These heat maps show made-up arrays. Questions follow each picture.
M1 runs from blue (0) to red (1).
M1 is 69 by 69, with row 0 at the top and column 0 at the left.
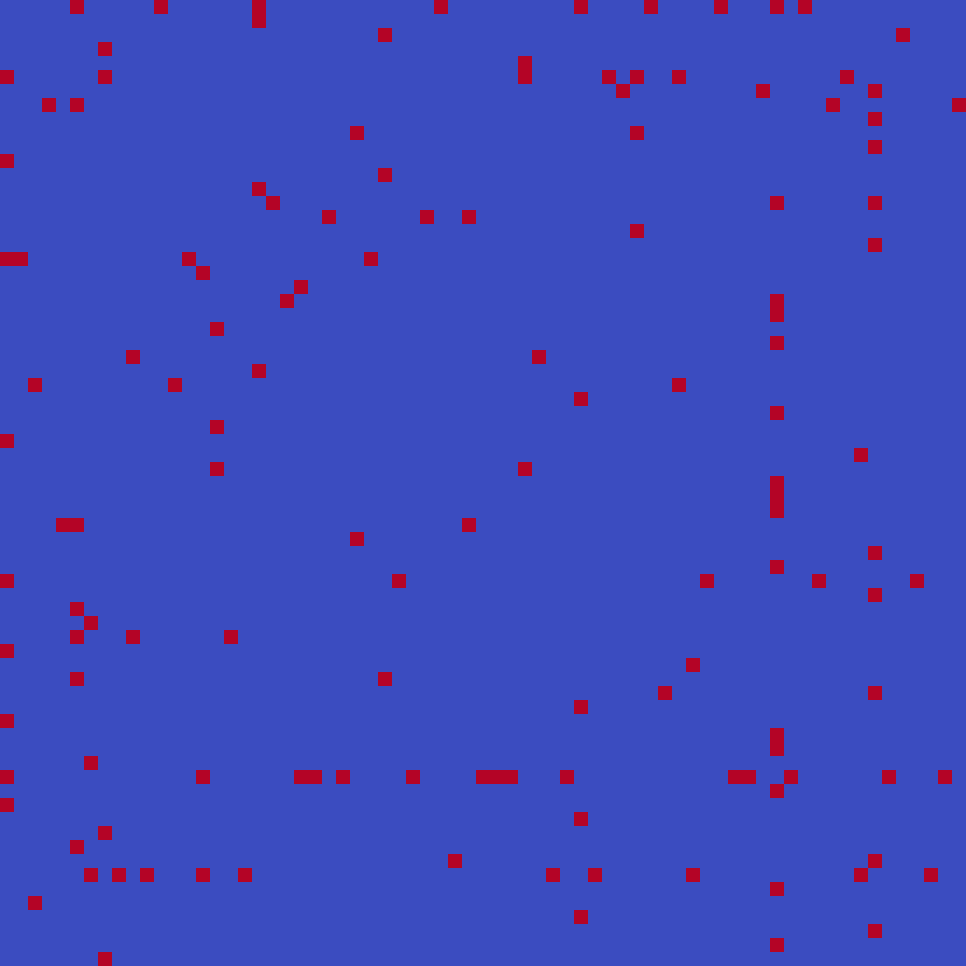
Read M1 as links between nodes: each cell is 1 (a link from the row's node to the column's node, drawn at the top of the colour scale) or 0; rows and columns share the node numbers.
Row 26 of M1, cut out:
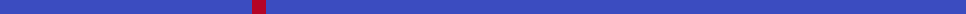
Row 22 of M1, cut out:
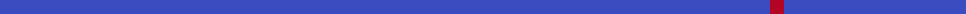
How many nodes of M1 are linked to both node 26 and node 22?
0
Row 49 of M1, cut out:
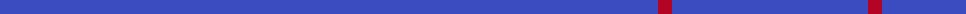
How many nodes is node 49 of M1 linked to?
2
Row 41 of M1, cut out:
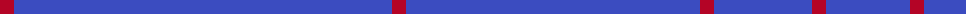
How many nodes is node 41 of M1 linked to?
5
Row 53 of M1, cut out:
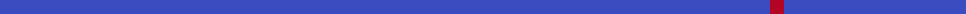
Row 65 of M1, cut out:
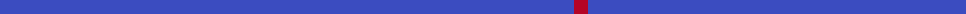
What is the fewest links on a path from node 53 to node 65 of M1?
4
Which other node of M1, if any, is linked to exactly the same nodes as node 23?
node 30
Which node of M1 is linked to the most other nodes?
node 55
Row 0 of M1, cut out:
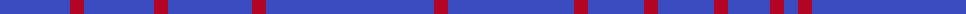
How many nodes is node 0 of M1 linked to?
9
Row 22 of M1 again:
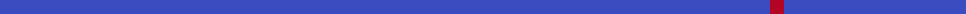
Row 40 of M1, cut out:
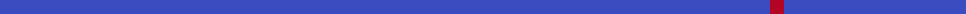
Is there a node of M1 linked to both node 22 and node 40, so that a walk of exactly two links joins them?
yes
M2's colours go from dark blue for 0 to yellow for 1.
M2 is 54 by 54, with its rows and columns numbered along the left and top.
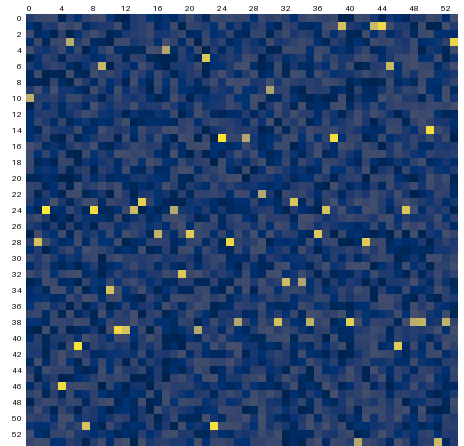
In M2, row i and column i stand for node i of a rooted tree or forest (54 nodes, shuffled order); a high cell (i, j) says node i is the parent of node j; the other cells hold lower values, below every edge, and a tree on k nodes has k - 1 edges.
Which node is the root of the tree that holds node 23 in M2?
3
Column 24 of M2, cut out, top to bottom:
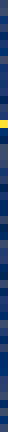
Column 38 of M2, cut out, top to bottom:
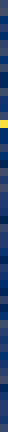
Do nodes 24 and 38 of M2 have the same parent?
yes
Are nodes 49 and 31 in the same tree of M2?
yes
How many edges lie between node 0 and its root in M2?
7
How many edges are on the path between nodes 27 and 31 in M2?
3
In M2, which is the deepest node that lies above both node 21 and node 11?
39
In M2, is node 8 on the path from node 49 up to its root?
no
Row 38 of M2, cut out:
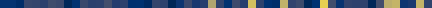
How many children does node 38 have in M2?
7
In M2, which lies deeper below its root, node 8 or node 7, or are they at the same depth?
node 7
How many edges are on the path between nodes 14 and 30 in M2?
7
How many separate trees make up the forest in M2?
3
